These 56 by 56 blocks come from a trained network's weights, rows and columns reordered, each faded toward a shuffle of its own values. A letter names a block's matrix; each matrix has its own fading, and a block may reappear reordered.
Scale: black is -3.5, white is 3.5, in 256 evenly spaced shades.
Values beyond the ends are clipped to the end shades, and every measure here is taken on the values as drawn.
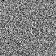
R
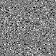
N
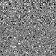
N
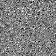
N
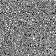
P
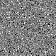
P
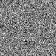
R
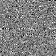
N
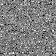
P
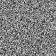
R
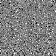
P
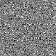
N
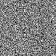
R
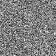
R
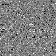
P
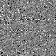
P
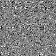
P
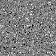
P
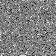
P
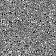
P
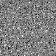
P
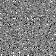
P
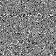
P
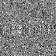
N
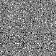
N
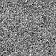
R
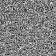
R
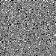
P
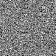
R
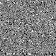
P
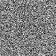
R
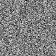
R
